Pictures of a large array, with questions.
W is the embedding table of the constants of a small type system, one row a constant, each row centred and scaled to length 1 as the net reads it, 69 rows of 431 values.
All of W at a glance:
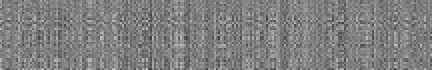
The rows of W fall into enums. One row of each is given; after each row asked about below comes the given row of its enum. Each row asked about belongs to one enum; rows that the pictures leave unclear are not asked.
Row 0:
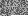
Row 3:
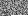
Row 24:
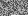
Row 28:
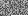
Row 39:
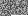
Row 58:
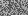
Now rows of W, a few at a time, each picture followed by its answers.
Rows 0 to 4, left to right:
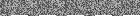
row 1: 28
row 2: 58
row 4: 28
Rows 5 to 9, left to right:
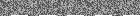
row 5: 24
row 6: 28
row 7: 0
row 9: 3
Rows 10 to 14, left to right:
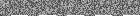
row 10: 28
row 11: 24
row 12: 0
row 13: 39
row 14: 39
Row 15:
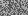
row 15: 58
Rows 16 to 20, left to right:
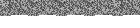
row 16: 58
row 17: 24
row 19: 24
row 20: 58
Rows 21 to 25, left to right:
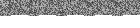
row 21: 58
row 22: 0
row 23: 3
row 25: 24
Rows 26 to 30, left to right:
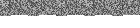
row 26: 58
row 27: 24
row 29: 58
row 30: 39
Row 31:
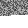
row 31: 24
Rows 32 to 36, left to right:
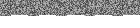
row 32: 39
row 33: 3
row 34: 24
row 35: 0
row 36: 39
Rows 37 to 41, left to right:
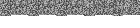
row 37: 39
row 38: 39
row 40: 28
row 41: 0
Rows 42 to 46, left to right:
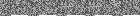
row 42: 39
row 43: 24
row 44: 0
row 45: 0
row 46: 58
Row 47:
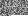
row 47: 0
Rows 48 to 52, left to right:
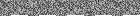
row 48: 24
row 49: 28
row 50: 24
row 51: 3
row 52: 24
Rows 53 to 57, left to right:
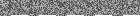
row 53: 58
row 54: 0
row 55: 24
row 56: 24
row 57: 39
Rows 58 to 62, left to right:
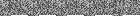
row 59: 28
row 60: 28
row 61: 28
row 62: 0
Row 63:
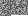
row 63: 39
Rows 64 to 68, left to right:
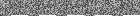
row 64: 28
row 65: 39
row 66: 39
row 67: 0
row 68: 58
